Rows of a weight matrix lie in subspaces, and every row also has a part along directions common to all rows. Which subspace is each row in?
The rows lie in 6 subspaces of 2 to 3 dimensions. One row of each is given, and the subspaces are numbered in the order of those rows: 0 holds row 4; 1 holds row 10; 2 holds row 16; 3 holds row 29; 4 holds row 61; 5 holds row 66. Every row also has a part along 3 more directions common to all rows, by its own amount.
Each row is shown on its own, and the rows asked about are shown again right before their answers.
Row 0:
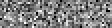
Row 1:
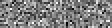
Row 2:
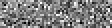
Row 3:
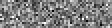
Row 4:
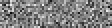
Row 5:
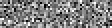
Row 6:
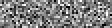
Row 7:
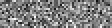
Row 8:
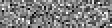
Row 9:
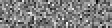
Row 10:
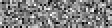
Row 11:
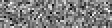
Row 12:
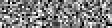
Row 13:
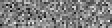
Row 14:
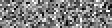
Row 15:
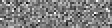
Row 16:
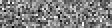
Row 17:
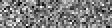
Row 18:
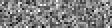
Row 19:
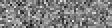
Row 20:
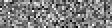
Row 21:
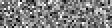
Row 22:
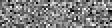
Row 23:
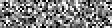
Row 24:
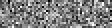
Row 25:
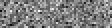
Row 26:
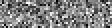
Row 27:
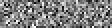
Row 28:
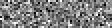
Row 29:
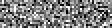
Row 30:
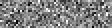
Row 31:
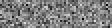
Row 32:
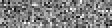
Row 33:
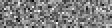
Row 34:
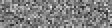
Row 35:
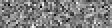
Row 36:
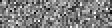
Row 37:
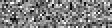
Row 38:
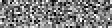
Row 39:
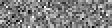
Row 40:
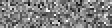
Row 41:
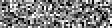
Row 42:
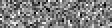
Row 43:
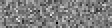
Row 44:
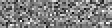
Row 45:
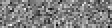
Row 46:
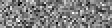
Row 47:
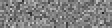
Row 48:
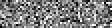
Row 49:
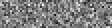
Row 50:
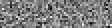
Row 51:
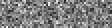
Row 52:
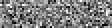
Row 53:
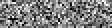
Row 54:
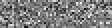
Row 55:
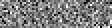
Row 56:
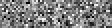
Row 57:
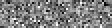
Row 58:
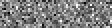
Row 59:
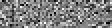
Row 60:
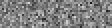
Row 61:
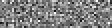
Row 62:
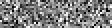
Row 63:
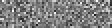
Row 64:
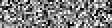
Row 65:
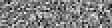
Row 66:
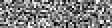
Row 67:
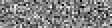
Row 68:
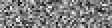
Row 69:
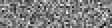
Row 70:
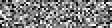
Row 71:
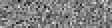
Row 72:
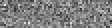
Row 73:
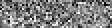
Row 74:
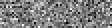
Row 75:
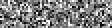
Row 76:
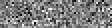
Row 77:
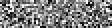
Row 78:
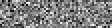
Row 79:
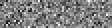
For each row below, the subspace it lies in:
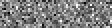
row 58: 0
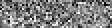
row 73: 5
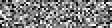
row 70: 4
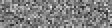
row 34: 3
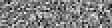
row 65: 5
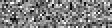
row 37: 5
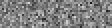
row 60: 2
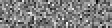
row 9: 5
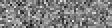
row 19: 1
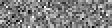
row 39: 0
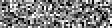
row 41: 3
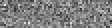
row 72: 3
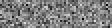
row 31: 2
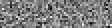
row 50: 2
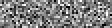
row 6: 3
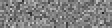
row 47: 5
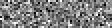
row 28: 2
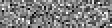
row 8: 3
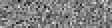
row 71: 3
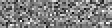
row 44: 4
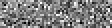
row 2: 3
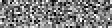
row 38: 4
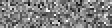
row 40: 0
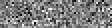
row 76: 5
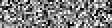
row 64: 2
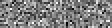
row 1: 5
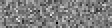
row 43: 1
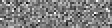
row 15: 4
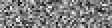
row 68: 1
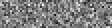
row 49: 0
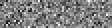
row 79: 0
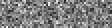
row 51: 1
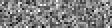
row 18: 1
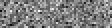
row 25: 1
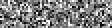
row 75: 2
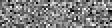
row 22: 4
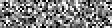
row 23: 0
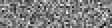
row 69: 3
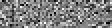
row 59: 4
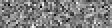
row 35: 0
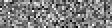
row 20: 5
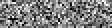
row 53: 5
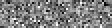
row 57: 5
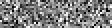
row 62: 0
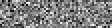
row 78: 4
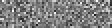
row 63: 4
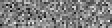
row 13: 5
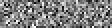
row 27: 0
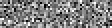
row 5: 3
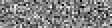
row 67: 3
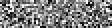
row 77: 0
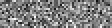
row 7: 5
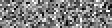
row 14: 2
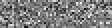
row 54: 4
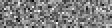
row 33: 1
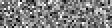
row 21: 1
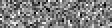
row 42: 2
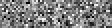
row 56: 2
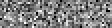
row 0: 2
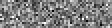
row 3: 2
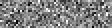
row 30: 0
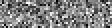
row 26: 1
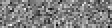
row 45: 1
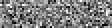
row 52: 3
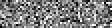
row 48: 4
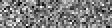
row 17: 1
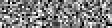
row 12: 2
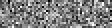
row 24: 4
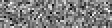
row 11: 5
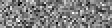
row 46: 1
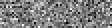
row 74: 5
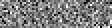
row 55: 0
